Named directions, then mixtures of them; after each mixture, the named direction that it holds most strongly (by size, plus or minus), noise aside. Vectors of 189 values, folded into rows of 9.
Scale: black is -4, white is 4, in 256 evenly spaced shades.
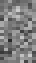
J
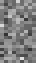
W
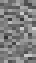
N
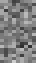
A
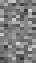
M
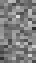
M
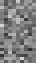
W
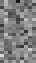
W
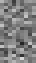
A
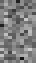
W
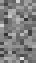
W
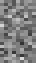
W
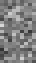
J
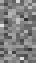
W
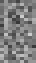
W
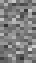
M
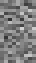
N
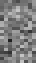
J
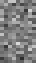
M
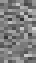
N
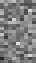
M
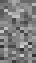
A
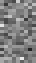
W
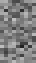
A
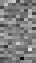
M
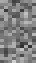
A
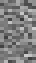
N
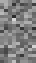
A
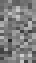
J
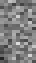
M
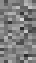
N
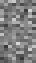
M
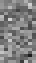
J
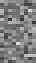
N
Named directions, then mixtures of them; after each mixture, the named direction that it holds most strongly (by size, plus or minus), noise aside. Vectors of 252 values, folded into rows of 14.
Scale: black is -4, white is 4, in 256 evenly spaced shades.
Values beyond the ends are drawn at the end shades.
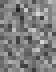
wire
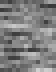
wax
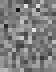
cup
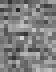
wax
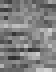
wax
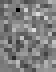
wire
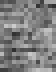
wax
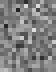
cup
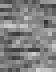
wax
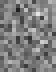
wire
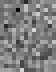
cup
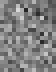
wire
